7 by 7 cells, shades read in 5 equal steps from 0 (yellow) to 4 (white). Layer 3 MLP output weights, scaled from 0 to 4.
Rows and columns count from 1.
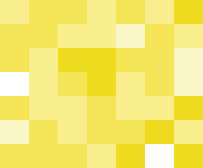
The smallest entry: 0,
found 8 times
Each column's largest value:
4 2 2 2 3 4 3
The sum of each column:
13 10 9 8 10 11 10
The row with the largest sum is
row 4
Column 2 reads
1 1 2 2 2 1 1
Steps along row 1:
down same up down up down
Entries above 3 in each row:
0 0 0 1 0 0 1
